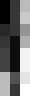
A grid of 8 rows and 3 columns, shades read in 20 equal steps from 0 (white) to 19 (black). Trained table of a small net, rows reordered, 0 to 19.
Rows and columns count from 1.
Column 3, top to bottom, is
5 4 8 6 1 1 2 0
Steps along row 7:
up down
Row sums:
39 38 39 39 33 33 20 20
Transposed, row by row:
19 19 16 15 14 14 5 5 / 15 15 15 18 18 18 13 15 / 5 4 8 6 1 1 2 0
